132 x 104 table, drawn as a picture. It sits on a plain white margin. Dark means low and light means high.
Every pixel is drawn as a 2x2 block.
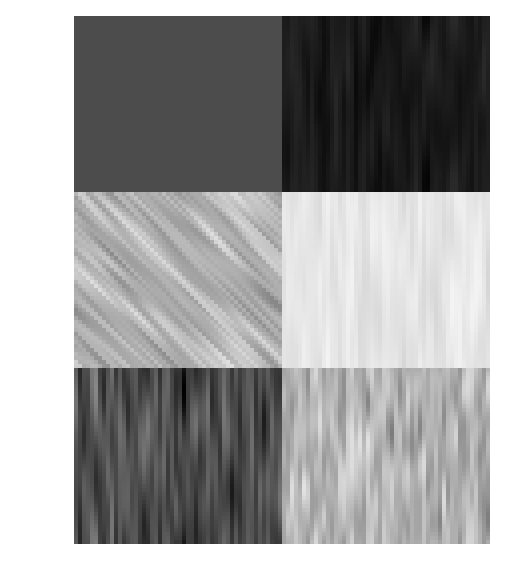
The table splits into 3 rows of 2 panels. Panel 1,1: low, flat. Panel 1,2: very low, streaked downward, faint in contrast. Panel 2,1: high, slanting down to the right. Panel 2,2: very high, streaked downward, faint in contrast. Panel 3,1: low, streaked downward. Panel 3,2: high, streaked downward.
